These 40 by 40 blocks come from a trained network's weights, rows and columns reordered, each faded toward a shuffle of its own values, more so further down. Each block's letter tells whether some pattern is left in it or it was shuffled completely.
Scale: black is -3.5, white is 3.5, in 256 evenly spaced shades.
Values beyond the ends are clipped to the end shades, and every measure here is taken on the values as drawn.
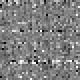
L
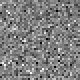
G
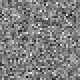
G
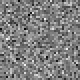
G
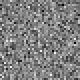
L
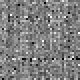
L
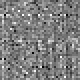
L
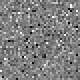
G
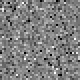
G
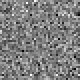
L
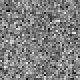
G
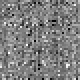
L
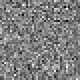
L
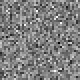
G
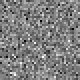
G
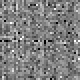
L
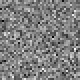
L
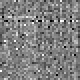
L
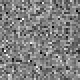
L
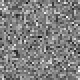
G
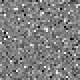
G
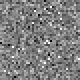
G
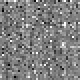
L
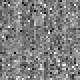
L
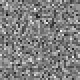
G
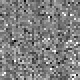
L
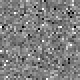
G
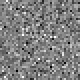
G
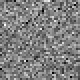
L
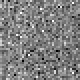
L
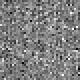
L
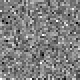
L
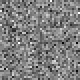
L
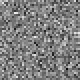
G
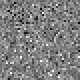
G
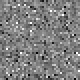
G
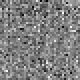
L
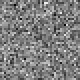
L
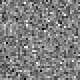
G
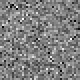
G
